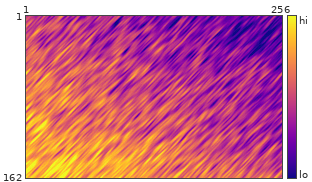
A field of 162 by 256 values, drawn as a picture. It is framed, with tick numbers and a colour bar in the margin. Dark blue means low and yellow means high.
Ninth with the highest average: bottom left. Slope: up to the bottom left. Ninth with the lowest average: top right. Mirror symmetry: none. Grain: diagonal, up to the right.
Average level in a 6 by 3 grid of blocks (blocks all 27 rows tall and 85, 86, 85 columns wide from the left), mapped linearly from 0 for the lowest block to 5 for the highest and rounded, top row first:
210
321
321
432
432
543
